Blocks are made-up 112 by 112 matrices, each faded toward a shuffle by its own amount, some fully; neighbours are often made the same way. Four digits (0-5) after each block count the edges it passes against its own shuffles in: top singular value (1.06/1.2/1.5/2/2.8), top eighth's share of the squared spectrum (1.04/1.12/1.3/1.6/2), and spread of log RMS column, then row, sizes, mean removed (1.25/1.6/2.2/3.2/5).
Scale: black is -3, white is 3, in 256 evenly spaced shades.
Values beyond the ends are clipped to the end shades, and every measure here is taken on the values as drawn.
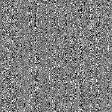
1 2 4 0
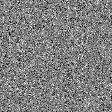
0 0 2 0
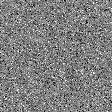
0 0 0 0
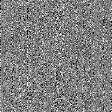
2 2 4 0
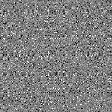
4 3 2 2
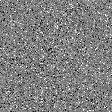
3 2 0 0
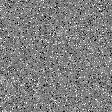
3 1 0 0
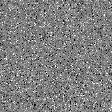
3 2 0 0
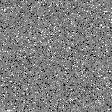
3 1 0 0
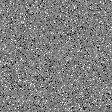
0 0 0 0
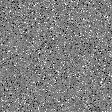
0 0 0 0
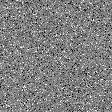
0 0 0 0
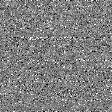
1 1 0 3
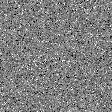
0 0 0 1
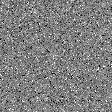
0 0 0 1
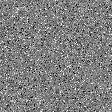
0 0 0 0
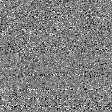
1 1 0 3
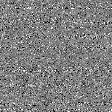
1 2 0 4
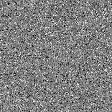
0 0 0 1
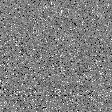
1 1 0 1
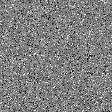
0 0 0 1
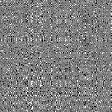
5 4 3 3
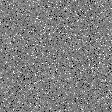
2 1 0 0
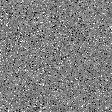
2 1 0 0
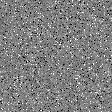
2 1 0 0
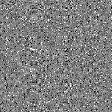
4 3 2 2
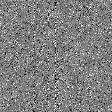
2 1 2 0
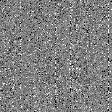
2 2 3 0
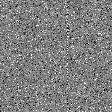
1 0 1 0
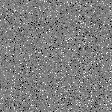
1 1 2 0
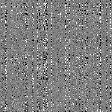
2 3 4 3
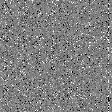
2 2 2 1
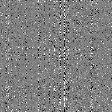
3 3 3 2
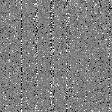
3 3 3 1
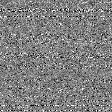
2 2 0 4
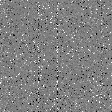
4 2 1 0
